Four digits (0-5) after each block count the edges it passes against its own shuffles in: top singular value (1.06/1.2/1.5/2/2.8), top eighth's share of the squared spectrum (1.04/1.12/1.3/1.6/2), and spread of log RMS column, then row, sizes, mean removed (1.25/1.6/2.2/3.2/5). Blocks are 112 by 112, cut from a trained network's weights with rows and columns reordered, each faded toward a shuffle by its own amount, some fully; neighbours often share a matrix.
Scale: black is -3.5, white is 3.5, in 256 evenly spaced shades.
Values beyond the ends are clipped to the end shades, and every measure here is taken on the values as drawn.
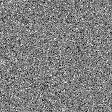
0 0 0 0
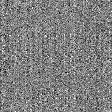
3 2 0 2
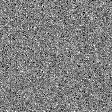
1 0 0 0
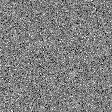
0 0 0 0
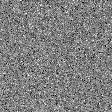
0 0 0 0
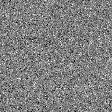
2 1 0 1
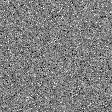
0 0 0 0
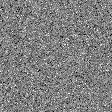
0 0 0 0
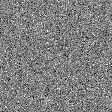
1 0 0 0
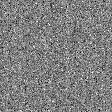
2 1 0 1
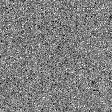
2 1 0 1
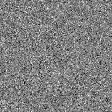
1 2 0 0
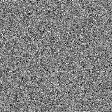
2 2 0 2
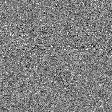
2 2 0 2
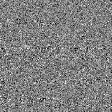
2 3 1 2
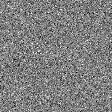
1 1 0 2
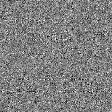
2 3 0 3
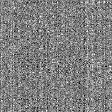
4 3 1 3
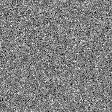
1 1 0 1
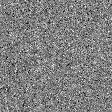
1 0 0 0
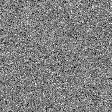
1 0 0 0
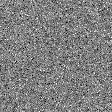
1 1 0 0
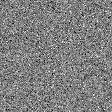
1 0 0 0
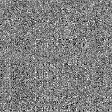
3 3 1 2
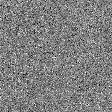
1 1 0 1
